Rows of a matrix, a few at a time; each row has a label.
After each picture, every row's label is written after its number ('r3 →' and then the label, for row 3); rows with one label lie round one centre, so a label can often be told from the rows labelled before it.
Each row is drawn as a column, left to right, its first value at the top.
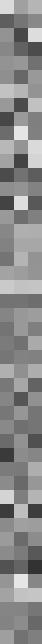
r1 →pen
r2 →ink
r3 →pen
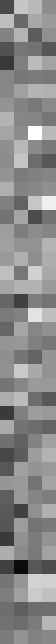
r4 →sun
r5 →pen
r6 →ink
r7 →ink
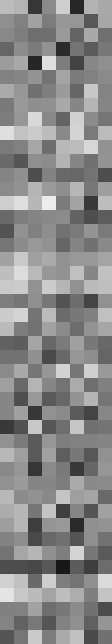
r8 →ink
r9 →ink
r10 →sun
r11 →ink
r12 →pen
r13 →sun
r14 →pen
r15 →ink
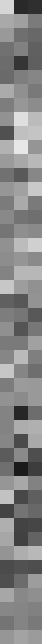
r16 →pen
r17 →sun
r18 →sun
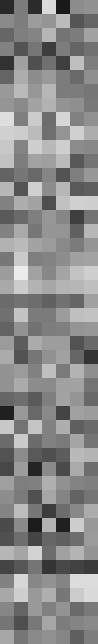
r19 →sun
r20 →ink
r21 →sun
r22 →pen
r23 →sun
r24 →ink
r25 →ink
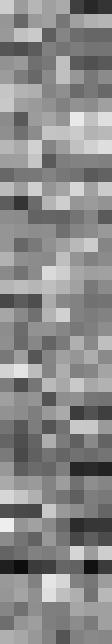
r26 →pen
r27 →pen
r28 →pen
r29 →ink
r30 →ink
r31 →sun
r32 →sun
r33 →sun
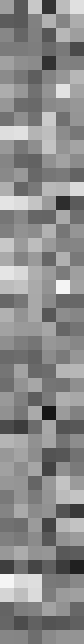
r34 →ink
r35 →ink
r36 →ink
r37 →sun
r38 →pen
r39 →pen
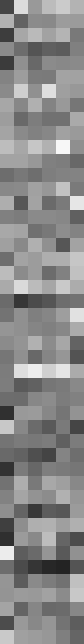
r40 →sun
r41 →pen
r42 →pen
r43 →pen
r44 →pen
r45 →ink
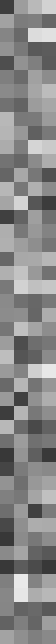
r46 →sun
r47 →ink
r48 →pen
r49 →pen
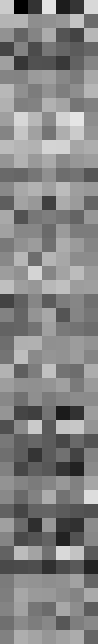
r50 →pen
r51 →sun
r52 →sun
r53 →pen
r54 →sun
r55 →sun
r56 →pen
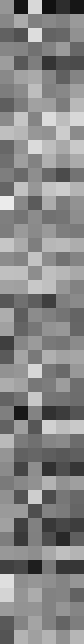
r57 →ink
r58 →sun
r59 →pen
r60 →sun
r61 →sun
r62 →sun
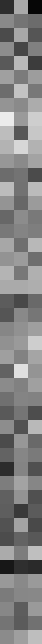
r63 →sun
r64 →pen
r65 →sun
